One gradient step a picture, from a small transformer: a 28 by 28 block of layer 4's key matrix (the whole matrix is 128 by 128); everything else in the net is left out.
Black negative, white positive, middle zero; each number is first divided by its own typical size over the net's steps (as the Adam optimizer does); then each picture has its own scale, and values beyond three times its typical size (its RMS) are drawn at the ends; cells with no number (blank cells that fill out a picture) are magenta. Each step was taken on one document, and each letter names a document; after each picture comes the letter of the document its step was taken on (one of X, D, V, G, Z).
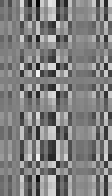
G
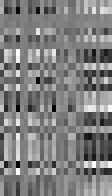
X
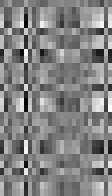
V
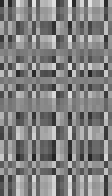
G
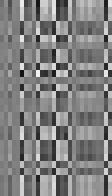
G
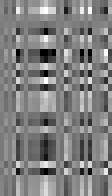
X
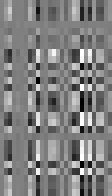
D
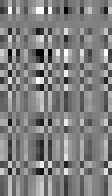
X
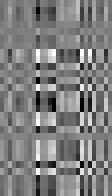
D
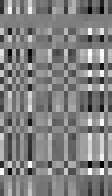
X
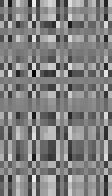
G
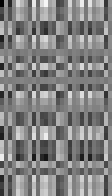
G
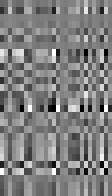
X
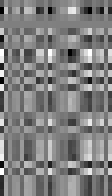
X
